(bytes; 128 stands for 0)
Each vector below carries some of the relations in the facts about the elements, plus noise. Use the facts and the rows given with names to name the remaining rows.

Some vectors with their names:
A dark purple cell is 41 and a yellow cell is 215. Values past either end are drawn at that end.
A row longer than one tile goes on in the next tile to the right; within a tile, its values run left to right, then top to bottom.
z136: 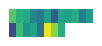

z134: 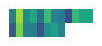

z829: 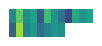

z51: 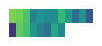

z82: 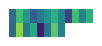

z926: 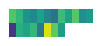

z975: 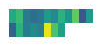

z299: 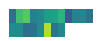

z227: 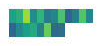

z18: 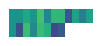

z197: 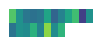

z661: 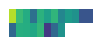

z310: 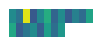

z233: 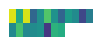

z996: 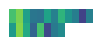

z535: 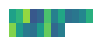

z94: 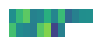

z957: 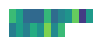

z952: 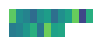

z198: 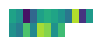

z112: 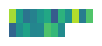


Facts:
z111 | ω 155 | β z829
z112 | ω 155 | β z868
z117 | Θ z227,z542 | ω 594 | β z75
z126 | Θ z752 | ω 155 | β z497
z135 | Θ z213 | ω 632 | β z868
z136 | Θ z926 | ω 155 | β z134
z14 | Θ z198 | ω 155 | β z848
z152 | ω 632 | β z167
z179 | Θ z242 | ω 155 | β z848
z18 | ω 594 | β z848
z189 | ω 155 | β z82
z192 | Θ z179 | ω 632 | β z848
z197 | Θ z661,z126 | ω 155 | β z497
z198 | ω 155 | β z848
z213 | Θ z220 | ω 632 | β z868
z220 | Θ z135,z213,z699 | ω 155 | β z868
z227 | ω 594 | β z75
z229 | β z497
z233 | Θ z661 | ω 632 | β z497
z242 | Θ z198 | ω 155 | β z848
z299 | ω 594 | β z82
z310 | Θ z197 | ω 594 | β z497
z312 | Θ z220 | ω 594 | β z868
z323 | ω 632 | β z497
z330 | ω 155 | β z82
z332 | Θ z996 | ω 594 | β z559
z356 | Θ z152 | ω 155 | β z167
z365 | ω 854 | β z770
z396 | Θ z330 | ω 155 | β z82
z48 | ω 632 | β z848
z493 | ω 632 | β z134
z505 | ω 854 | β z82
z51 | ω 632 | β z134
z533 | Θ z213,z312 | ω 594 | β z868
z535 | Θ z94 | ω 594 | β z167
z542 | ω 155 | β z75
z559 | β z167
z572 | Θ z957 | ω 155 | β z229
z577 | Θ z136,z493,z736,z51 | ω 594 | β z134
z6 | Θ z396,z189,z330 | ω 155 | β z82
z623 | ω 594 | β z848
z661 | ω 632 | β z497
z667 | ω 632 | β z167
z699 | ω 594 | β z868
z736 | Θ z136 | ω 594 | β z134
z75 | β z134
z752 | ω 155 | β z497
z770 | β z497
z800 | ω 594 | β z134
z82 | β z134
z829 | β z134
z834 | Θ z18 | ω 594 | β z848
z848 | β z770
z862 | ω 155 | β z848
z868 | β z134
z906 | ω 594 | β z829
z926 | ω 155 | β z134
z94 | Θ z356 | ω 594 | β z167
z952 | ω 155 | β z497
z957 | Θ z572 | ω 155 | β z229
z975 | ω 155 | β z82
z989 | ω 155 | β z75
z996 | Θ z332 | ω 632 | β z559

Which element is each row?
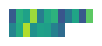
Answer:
z848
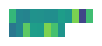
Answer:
z862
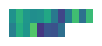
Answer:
z229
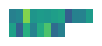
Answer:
z623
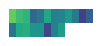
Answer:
z323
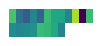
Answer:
z179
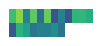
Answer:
z868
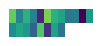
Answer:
z192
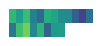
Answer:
z48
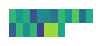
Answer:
z396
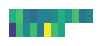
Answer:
z189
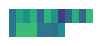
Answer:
z770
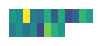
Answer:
z577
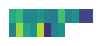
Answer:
z152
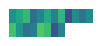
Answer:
z332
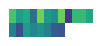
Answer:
z699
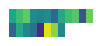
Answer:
z6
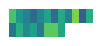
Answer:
z111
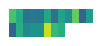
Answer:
z989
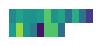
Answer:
z505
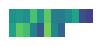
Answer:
z365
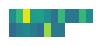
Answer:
z736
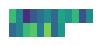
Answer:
z752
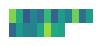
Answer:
z220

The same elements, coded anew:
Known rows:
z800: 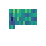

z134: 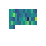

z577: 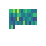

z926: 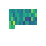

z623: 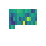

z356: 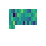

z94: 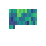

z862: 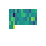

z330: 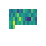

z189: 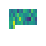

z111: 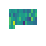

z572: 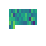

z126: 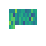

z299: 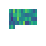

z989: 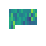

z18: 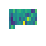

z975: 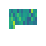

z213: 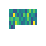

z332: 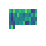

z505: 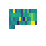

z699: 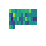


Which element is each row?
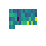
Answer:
z770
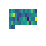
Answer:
z75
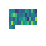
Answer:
z82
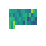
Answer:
z112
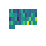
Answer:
z848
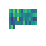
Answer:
z736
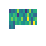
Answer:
z661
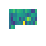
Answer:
z834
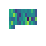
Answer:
z868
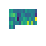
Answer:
z497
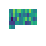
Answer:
z227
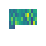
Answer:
z667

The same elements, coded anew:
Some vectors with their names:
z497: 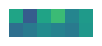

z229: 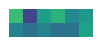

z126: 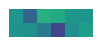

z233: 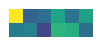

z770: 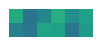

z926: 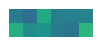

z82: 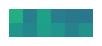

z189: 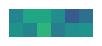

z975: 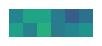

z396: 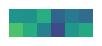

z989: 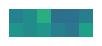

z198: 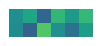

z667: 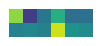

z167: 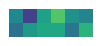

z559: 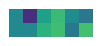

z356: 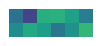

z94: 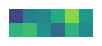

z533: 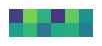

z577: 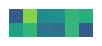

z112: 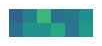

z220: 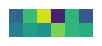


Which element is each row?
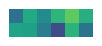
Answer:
z310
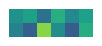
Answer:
z862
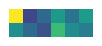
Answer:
z661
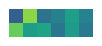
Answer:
z299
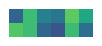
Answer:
z736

